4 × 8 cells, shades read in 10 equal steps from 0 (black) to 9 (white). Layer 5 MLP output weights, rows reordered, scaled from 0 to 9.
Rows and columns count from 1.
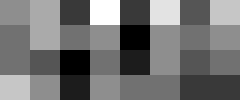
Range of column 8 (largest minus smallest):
5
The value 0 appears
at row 2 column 5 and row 3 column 3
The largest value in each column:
7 6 4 9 4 8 4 7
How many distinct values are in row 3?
5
